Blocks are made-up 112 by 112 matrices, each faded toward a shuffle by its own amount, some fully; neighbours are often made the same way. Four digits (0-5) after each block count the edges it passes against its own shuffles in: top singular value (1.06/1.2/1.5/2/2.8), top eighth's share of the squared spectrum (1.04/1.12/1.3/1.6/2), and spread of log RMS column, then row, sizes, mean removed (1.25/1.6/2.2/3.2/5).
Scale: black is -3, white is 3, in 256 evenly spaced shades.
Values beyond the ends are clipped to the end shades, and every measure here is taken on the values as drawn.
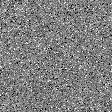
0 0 0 0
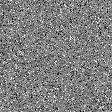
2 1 0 0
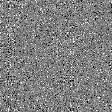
3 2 2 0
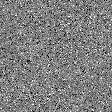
0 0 0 0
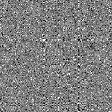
4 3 2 2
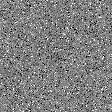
0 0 0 0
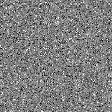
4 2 1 0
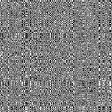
5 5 4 3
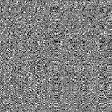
5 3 3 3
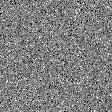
2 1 0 0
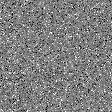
2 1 0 0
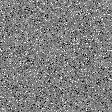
0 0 0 0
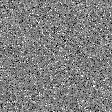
2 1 0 0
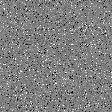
3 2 1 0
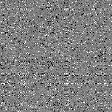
4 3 2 2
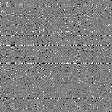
5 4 2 3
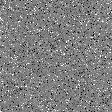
0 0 0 0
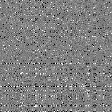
5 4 2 3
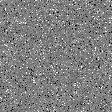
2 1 0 0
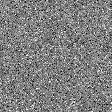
2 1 0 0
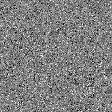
3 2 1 0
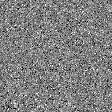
3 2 0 1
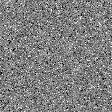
2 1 0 0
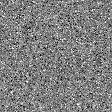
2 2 0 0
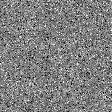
2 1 0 0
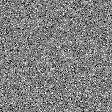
3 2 0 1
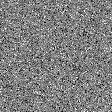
2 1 0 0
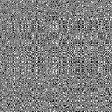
5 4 3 3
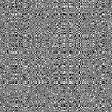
5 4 4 3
